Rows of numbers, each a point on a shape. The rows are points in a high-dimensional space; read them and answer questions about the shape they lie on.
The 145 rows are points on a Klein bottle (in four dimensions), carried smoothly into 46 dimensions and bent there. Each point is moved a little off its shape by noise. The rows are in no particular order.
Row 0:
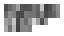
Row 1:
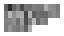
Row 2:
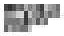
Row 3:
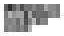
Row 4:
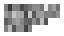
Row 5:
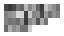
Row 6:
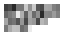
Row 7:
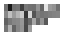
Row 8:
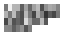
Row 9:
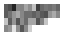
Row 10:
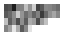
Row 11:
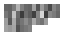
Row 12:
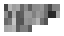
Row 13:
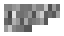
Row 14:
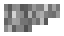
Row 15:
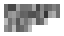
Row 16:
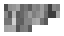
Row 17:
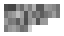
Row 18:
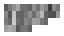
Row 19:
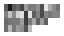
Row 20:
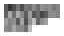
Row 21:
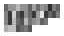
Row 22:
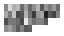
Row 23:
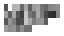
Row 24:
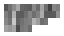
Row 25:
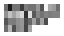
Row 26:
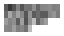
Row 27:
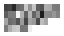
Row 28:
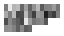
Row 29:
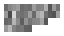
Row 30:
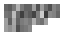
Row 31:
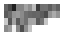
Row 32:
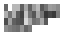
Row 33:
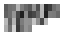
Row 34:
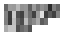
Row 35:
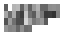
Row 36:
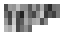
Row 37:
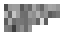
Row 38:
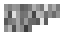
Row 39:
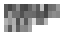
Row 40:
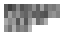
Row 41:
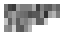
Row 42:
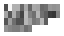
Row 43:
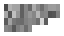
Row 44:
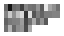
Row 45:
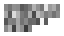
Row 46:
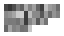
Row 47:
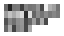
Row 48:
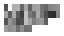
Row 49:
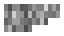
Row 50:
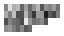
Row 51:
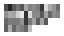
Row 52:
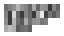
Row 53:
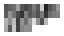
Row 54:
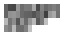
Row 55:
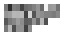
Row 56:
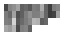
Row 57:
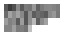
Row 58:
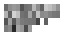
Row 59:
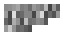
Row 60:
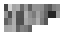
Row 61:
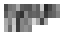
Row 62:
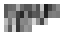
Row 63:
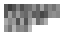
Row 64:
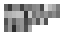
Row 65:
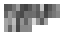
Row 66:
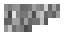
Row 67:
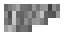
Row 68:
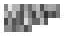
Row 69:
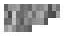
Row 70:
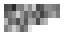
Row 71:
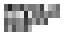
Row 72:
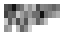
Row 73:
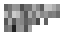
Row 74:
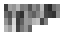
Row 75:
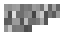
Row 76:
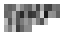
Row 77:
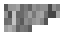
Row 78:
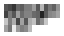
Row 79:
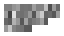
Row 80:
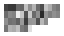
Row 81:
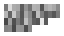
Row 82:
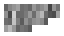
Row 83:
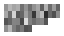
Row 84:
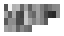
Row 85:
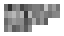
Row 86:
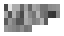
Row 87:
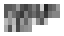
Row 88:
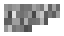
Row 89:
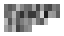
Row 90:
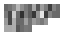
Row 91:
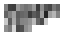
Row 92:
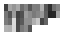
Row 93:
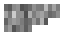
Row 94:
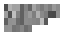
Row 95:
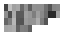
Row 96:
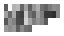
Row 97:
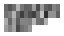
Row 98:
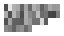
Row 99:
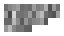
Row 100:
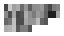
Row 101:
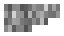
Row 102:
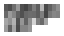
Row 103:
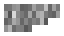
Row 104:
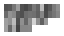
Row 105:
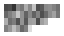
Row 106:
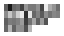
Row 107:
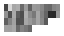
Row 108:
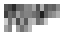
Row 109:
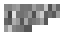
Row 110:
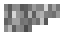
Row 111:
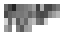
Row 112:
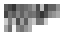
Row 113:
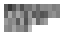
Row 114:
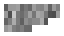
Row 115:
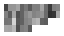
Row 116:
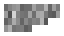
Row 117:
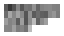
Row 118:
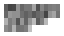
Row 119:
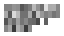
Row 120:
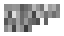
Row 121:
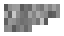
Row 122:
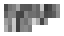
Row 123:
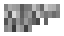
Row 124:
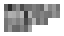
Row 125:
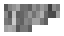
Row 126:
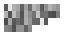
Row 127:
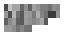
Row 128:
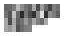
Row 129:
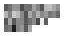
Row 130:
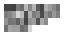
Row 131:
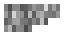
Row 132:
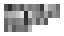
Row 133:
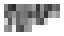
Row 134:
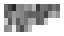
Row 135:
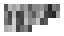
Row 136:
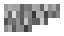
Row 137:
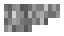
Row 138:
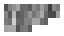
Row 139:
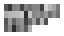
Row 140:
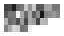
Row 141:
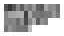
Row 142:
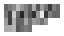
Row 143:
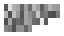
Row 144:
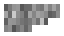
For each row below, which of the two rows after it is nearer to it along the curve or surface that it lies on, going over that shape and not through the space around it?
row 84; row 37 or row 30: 37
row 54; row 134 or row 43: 134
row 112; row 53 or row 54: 53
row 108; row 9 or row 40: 40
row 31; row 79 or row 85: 85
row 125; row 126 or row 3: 126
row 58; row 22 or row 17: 22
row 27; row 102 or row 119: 102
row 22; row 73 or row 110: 110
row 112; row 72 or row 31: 72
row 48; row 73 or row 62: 73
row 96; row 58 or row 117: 58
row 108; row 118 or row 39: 39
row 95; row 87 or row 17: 87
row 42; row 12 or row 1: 12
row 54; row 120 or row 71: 71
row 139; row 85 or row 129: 129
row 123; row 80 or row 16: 16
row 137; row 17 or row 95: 95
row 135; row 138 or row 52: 52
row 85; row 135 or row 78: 78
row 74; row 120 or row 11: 11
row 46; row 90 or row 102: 102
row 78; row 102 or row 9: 102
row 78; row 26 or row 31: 26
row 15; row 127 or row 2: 2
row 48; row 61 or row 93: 93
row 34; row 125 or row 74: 74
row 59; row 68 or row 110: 110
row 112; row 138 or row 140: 140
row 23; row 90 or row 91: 90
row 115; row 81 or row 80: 81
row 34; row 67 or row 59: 59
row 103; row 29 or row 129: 29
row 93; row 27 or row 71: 71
